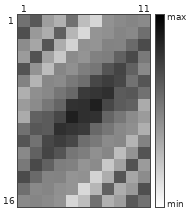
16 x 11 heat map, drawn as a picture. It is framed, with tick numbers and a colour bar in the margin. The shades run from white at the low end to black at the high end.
Ninth with the highest average: centre. Symmetry: a half turn. Grain: diagonal, up to the right.
